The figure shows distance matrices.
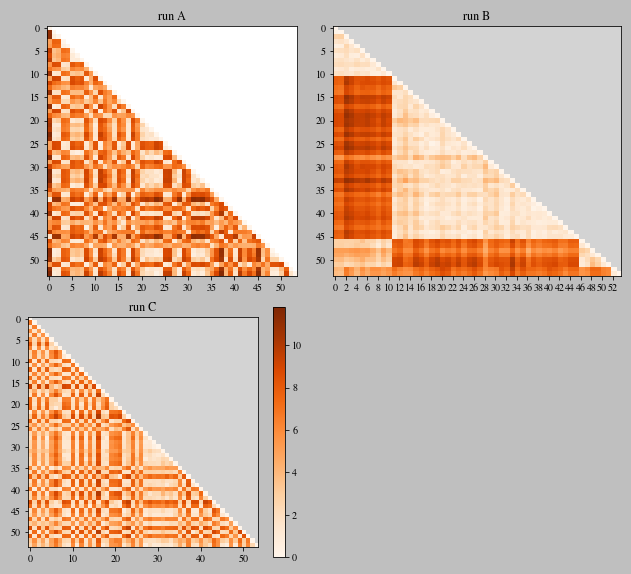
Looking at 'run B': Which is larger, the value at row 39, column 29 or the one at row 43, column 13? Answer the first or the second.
the second
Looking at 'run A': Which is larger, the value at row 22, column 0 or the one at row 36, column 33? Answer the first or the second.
the first
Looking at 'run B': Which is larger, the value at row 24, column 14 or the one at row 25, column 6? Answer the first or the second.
the second
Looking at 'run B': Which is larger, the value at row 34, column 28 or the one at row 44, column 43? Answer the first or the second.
the first
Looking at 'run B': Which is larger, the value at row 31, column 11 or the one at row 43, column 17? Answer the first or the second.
the first
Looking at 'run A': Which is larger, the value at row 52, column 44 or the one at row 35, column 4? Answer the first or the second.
the first
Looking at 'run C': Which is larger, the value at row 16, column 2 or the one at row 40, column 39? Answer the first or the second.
the first
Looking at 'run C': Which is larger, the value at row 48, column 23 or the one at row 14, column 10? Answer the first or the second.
the first
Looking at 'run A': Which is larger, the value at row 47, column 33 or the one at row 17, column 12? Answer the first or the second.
the second
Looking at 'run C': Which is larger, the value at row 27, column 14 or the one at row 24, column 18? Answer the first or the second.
the second
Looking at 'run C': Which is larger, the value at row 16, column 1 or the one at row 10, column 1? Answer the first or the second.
the first
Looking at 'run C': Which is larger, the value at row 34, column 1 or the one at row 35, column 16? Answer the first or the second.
the first
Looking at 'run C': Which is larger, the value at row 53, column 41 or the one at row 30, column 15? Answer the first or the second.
the first
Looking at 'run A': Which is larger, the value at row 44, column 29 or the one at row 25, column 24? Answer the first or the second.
the second
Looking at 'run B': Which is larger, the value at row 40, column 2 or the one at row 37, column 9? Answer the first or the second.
the first
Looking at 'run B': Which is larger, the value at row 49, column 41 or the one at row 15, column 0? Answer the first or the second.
the second
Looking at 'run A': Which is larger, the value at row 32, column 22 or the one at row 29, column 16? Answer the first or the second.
the second
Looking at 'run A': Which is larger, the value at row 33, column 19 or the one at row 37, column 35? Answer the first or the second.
the second
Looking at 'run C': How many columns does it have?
54
